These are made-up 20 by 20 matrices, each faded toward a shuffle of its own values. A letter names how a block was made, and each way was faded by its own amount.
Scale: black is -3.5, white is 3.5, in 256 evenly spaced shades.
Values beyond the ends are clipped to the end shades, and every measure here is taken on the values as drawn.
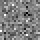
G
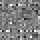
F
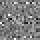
F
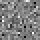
G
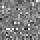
F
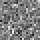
G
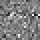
F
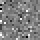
G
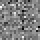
G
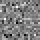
F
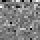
F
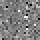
G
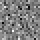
G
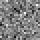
G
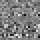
F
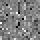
G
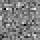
F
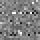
F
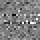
F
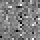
G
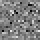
F
